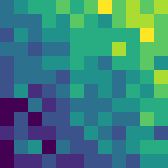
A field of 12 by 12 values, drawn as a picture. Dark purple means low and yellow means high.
The ninth with the lowest average is the bottom left. Values rise toward the top right. There are no regular stripes. The halves do not mirror each other.
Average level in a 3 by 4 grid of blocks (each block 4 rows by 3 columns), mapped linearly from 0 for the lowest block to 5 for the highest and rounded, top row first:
2345 / 1224 / 0123
